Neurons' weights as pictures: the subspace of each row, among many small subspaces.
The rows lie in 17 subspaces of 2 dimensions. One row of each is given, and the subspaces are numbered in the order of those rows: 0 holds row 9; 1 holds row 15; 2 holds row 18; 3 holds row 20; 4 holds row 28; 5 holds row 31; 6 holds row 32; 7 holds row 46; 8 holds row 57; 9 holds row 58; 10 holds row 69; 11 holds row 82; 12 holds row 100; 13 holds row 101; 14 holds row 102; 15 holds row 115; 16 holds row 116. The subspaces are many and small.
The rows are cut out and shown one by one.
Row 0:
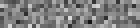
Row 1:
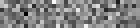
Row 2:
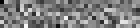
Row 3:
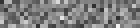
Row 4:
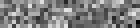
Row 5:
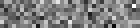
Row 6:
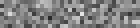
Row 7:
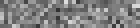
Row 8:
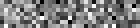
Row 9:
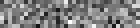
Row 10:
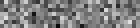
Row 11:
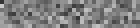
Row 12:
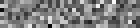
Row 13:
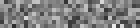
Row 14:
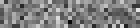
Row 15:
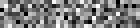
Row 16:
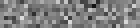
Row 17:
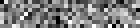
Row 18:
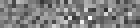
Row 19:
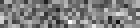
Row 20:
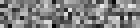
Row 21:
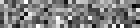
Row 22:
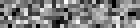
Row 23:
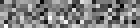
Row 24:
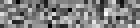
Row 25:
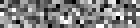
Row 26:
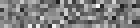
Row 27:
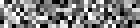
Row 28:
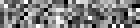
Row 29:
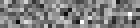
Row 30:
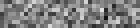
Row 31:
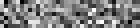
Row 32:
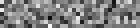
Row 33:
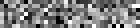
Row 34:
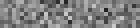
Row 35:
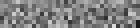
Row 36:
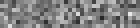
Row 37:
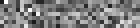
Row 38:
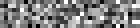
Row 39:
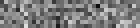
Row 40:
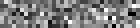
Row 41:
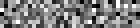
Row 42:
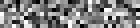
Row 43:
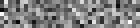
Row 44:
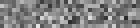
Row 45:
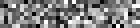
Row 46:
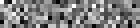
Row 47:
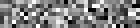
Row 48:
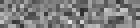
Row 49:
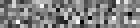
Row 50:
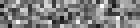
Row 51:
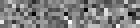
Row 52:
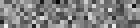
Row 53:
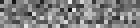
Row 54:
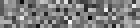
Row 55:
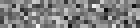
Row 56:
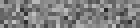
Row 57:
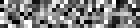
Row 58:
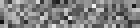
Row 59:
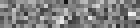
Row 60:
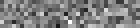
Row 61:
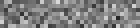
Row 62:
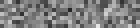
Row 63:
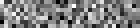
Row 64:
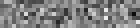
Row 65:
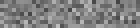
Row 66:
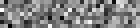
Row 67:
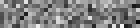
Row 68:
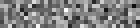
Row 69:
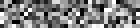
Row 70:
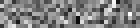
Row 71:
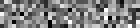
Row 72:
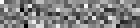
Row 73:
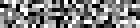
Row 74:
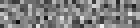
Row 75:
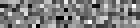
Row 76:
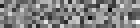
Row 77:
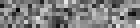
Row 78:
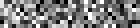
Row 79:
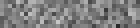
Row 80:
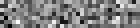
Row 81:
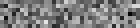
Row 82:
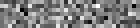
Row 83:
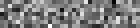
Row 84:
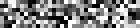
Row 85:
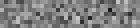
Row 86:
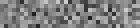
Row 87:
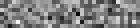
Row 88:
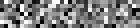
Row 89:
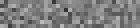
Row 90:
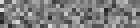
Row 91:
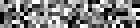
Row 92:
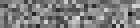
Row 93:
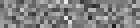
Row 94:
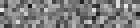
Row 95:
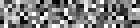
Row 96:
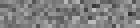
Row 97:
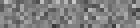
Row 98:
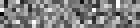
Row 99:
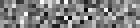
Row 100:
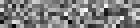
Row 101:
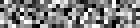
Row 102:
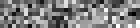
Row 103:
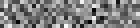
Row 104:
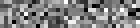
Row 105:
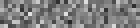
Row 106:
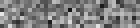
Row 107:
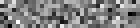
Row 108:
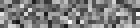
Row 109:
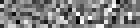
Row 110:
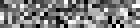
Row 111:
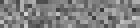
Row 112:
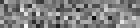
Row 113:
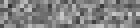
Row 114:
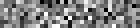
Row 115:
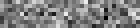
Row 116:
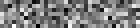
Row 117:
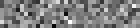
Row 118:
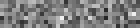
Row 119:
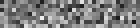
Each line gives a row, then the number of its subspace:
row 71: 3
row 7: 0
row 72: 5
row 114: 2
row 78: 7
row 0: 11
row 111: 5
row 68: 16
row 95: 9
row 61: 9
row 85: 2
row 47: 10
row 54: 13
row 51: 12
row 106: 3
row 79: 15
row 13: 16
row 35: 3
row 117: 8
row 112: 5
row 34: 2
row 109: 13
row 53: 9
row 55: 16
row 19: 0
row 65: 9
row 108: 10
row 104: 10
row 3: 9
